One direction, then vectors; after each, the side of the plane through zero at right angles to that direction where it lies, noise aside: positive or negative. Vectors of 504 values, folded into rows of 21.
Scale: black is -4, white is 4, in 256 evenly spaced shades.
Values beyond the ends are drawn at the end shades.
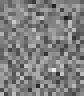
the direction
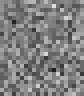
negative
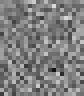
negative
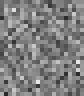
positive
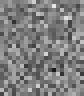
negative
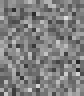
negative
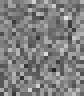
negative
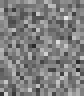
negative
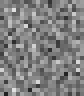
positive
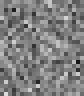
negative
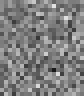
negative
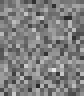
positive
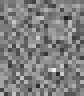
positive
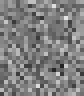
negative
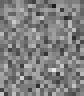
positive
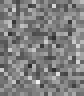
negative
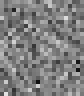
negative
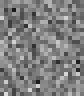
negative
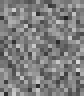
positive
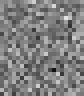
negative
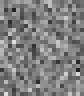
negative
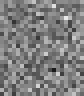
negative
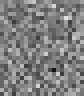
negative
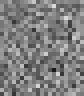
negative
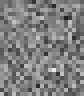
positive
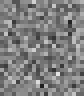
negative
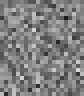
positive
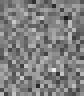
positive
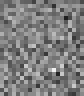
positive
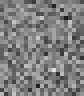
positive
